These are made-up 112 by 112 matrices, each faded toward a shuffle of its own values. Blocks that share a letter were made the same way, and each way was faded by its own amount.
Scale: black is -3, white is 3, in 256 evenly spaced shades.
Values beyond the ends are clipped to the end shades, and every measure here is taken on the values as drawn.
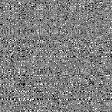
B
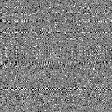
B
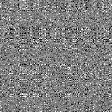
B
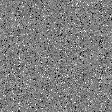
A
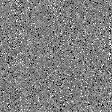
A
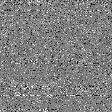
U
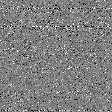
U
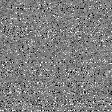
U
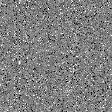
A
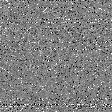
U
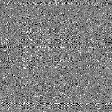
B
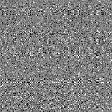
B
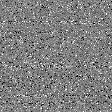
U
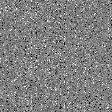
A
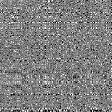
B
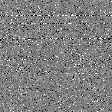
U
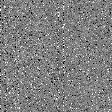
A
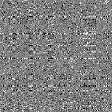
B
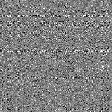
B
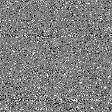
U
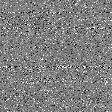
U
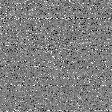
U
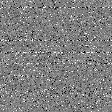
U
